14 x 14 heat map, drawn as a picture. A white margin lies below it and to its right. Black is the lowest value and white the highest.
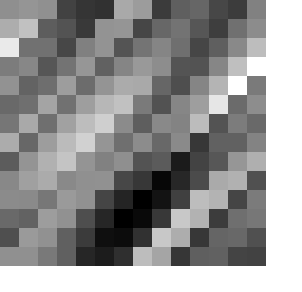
Ninth with the lowest average: bottom middle. Histogram: bell-shaped. Grain: diagonal, up to the right. Calmest part: bottom left.
